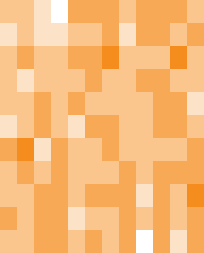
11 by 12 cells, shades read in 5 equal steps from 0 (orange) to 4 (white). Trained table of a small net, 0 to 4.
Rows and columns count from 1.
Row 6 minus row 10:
2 0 0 1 0 -1 -1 1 0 0 -1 1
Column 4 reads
4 3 2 2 2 2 1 1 1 1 1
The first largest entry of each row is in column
4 1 1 2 12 1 3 1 9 5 9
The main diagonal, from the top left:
2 2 2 2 1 1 1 1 3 1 3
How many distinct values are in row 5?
3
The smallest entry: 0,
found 4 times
